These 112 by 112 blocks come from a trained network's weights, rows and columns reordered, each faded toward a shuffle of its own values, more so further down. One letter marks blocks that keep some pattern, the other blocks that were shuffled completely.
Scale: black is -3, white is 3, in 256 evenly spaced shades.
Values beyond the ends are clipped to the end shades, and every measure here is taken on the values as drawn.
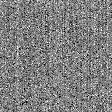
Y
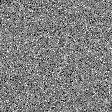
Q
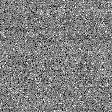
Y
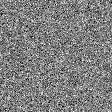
Q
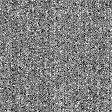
Y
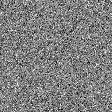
Q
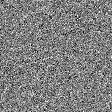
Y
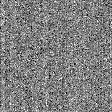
Y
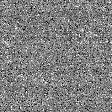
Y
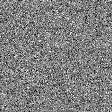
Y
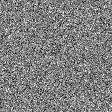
Q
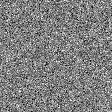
Q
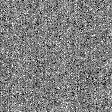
Y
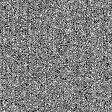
Y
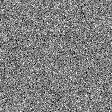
Q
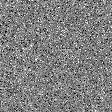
Q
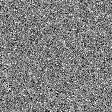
Q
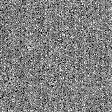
Y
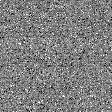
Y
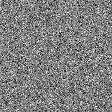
Q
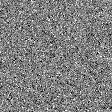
Q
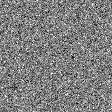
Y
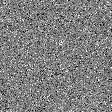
Q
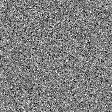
Q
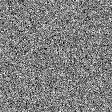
Q
